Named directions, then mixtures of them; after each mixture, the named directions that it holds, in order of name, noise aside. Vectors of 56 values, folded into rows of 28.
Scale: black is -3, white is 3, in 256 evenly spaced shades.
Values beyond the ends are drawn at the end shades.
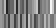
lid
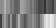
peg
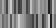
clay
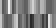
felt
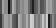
felt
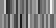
lid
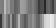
peg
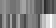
peg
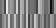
lid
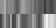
peg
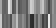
clay, felt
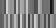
lid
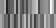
lid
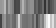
clay, peg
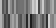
felt, lid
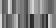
felt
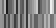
lid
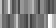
felt, peg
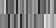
lid, peg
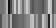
clay, felt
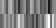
clay, peg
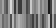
clay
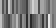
felt, lid
